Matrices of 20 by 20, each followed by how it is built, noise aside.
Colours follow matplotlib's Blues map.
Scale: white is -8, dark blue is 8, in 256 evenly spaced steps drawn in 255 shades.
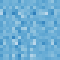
low rank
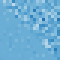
upper triangular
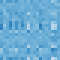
low rank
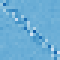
banded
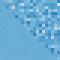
upper triangular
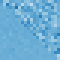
upper triangular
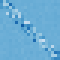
banded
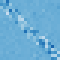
banded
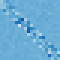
banded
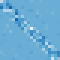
banded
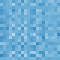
low rank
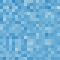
low rank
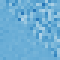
upper triangular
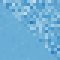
upper triangular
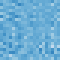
low rank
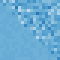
upper triangular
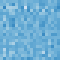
low rank
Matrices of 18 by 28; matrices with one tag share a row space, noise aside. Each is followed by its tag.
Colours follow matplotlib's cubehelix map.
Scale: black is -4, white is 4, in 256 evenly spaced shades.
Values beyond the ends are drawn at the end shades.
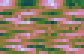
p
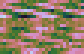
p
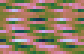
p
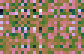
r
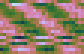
p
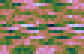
p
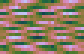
p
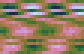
p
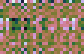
r
